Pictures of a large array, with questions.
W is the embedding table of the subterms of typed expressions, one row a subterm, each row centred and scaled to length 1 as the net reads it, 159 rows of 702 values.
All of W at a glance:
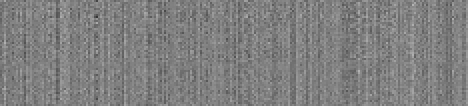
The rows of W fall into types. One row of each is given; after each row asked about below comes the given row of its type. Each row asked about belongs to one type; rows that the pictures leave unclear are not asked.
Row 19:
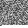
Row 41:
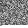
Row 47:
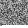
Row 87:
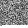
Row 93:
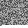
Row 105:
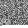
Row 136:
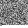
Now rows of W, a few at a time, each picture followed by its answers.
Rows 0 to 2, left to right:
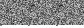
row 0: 47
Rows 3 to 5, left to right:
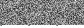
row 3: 87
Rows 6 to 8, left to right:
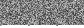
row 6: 105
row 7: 105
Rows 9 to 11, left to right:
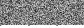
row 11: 87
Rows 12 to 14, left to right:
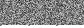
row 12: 19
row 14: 41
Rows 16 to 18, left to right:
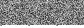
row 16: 87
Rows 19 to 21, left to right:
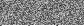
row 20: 87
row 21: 41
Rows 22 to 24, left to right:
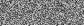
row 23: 41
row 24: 41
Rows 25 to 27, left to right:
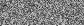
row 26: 41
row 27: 105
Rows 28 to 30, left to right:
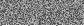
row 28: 41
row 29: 105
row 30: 136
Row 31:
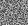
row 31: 41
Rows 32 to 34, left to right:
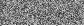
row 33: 105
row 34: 136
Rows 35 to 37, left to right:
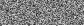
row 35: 19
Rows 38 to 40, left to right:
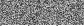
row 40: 87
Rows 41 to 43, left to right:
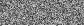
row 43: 47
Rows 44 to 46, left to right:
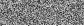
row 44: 47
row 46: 87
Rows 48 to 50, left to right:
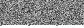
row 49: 41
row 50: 87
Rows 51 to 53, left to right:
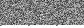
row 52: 19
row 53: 93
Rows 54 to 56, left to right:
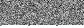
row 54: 19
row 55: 41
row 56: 87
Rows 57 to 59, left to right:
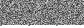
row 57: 93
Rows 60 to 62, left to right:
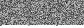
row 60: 93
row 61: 87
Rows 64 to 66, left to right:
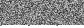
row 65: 19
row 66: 47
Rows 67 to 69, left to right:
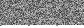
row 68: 93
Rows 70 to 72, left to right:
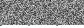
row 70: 19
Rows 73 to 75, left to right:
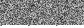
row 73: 41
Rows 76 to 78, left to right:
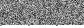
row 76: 136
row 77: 105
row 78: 19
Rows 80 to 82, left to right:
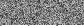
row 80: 105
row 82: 47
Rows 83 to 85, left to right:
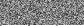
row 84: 93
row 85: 105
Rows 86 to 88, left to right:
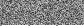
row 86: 93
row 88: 136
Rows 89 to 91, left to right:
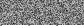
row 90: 47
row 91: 47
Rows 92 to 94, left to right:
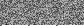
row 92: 93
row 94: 19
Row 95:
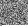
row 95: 136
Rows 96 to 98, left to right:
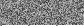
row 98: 87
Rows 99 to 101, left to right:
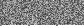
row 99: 87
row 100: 105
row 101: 19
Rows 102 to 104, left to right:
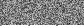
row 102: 87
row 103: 41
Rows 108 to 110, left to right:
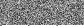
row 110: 87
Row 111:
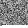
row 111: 47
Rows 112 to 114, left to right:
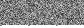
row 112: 136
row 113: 41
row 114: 105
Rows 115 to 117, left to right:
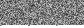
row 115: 136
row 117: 105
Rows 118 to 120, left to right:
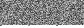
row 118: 19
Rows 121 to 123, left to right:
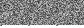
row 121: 41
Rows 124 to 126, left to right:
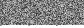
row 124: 87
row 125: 47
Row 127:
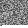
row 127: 41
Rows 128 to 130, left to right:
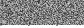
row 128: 47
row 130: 93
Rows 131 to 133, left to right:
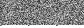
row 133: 19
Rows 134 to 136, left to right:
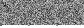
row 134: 47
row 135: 136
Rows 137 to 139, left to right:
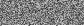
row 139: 19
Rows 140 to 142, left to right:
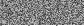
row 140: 47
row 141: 105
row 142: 19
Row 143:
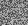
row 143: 93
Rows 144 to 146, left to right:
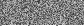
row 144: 87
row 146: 105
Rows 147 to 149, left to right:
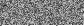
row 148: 47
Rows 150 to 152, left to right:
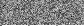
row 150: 87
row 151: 87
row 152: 136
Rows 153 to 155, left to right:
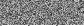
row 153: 105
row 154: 19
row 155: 93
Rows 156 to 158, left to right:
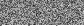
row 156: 93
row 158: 136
